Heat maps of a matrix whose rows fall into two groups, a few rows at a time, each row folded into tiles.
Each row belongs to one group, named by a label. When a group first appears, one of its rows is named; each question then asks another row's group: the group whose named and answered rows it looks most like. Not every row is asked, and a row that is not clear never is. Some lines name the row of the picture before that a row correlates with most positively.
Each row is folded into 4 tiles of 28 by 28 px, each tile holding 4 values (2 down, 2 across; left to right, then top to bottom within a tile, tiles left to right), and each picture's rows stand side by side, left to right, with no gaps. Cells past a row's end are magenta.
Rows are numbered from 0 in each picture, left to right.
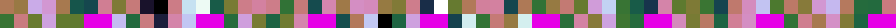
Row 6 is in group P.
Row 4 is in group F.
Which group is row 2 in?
F
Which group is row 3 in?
F
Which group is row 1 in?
P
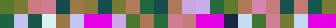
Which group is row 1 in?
P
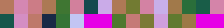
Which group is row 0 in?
F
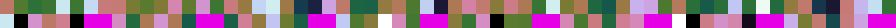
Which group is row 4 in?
F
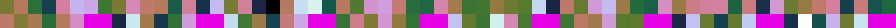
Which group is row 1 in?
F
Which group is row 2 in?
P
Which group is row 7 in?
F
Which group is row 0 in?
P
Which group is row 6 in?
F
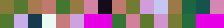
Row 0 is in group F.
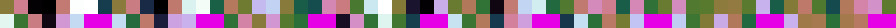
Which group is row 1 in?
P
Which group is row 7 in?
P
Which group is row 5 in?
F
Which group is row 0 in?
P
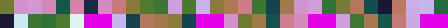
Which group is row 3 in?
P
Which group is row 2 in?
P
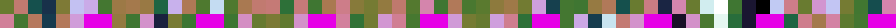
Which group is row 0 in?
P
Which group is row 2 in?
F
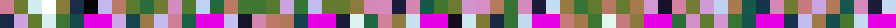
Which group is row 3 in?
F
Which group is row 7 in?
F
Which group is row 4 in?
F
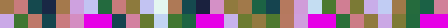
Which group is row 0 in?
P
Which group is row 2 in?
P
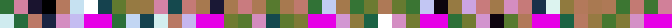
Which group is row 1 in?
F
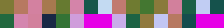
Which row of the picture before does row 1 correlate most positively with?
3
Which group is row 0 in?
F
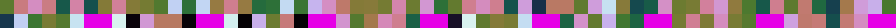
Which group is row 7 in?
P
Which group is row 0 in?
F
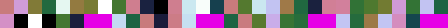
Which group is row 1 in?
P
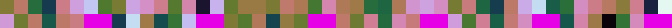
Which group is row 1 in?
F
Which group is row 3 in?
P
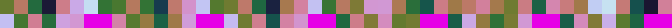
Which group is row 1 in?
P
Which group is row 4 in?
F
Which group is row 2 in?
P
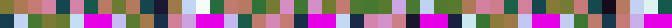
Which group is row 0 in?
F
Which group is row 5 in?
P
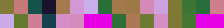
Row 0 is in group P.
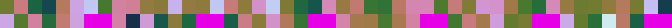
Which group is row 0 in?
P
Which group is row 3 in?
P
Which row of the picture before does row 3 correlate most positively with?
0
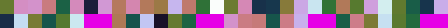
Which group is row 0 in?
F
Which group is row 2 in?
P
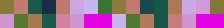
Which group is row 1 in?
P
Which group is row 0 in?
P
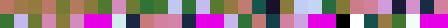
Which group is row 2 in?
P
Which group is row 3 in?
F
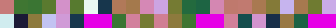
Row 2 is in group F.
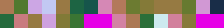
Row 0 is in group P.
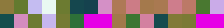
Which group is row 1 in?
F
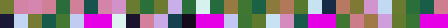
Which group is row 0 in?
F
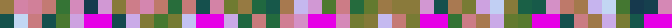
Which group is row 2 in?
P
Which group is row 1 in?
F
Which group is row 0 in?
F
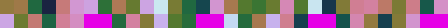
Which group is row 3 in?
F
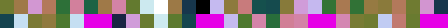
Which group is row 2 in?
P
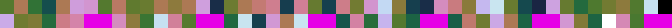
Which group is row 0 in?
P
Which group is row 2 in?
F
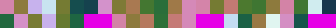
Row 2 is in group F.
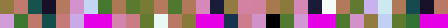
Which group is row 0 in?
P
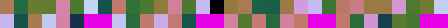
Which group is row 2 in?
P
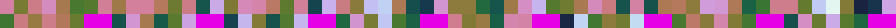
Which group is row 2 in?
F
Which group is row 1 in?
F
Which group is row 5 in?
F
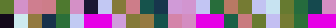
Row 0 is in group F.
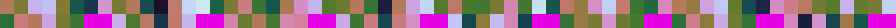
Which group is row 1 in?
P
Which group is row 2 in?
P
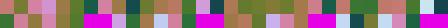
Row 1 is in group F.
